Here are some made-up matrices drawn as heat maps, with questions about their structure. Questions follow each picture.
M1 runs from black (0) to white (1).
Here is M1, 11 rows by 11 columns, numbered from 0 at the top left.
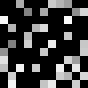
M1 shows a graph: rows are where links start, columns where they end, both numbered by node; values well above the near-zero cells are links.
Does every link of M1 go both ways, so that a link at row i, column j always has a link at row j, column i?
yes
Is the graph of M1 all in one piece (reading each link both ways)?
yes
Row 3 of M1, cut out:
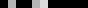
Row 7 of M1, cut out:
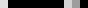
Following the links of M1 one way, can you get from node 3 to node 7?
yes
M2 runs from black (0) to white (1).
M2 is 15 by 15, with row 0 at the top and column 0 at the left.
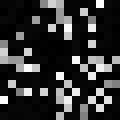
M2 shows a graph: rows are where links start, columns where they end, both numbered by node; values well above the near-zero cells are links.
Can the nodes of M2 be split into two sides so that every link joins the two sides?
no
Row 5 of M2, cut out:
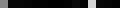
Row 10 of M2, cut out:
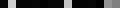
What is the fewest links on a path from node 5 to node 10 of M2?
4
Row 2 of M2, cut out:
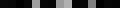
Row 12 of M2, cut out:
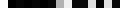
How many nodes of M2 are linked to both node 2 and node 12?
3
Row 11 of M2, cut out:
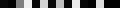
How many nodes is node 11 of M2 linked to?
6
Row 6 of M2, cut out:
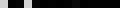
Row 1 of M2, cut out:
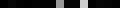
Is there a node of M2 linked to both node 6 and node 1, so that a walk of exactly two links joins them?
no
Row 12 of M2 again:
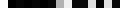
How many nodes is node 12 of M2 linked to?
5
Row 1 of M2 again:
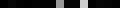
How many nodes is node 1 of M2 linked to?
2
